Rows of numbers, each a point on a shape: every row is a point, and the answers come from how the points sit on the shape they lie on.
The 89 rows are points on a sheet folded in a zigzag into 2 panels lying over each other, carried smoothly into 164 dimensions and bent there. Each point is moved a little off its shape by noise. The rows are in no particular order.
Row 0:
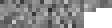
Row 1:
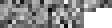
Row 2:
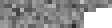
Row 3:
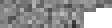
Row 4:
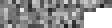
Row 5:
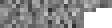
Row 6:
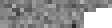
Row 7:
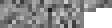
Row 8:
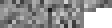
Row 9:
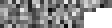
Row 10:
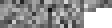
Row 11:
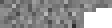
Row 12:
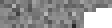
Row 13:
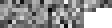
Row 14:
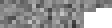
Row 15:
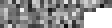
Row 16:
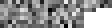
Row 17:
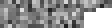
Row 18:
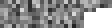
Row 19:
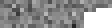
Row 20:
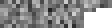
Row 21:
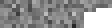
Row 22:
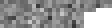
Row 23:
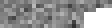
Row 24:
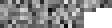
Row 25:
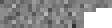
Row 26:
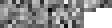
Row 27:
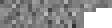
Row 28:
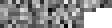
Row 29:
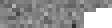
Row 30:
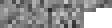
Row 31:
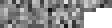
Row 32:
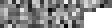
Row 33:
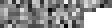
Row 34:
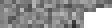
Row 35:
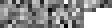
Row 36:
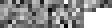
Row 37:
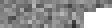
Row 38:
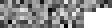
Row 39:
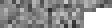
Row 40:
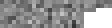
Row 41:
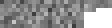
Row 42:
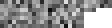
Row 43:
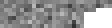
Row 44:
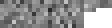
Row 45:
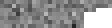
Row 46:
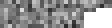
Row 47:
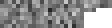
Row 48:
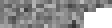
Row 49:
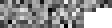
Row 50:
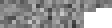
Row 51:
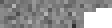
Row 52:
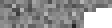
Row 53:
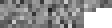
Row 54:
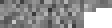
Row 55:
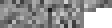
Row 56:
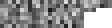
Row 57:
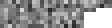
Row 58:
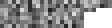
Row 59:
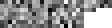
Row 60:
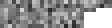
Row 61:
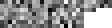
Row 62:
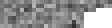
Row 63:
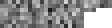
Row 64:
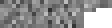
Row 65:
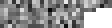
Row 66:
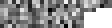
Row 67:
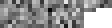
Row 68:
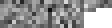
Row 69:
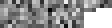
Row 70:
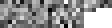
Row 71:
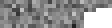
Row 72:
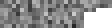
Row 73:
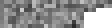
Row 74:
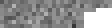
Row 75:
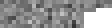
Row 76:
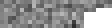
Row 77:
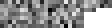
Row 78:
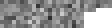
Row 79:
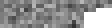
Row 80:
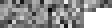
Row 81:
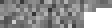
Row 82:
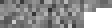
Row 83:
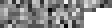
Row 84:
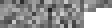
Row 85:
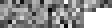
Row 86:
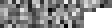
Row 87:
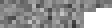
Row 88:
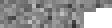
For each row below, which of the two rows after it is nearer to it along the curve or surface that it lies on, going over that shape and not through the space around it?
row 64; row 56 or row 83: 56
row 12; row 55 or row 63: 63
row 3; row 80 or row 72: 80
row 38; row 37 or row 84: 84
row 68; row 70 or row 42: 70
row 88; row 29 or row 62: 62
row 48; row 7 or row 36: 7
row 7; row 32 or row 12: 32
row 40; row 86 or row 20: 86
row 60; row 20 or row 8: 8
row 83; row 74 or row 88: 88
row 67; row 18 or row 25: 18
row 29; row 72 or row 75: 72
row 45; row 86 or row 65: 86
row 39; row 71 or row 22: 22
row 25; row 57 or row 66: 66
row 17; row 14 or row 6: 14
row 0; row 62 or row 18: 18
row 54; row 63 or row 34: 63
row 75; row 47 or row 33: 33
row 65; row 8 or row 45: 8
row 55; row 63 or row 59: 59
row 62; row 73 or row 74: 73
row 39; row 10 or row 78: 10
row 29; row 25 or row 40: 25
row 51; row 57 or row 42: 42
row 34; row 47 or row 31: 31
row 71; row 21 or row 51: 21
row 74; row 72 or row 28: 72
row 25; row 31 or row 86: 86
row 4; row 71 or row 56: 56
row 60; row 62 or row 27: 62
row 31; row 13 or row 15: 15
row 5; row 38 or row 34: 38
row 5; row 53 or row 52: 53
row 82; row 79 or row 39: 39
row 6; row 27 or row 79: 27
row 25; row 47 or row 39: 47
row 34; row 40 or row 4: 40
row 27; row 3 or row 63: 63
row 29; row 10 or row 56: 56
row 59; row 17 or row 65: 65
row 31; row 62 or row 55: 55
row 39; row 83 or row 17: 17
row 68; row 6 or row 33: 33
